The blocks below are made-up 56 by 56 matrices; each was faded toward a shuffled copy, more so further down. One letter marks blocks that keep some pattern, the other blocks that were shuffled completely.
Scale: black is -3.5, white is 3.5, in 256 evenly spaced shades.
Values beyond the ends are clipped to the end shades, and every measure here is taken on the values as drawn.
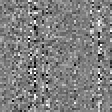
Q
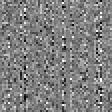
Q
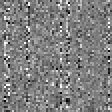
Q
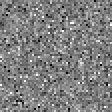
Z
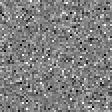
Z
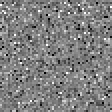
Z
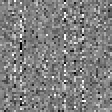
Q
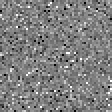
Z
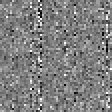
Q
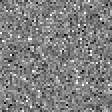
Z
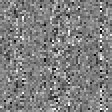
Q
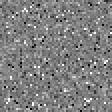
Z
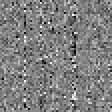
Q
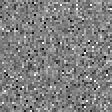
Z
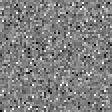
Z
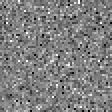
Z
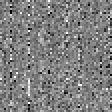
Q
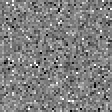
Z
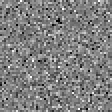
Z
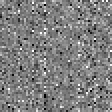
Q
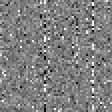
Q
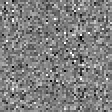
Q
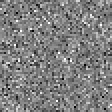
Z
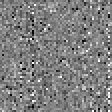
Q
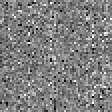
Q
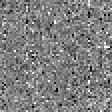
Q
